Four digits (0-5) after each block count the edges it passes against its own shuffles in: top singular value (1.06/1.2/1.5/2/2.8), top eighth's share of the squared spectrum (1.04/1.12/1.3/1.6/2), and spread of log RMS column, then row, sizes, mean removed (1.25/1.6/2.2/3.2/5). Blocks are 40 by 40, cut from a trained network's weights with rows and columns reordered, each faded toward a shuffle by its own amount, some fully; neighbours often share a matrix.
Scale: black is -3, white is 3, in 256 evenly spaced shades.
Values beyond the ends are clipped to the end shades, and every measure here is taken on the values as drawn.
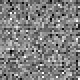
2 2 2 0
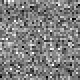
1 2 1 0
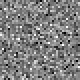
0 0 0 0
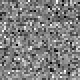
0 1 0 0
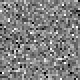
0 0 0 0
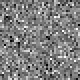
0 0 0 0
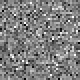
0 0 0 0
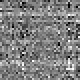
3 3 3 0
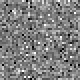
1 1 0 0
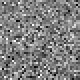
0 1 0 0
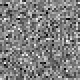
2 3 1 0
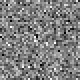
0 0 0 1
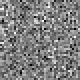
2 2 1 0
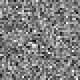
1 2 0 0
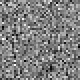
2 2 1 0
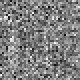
3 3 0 0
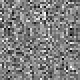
3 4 2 2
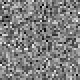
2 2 0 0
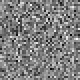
2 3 1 1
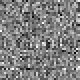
3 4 1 1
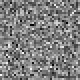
2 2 0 0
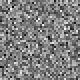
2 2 0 0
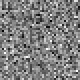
2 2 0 0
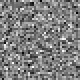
2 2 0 0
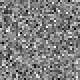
0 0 0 0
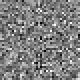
2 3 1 1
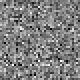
2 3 1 1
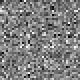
2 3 2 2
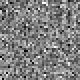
2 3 1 0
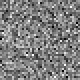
0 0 0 0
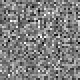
2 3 1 1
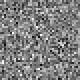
0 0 0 0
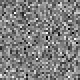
2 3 1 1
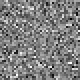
2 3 0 1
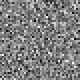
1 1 0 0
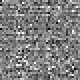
2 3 2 0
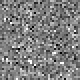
0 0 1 0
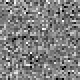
2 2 1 0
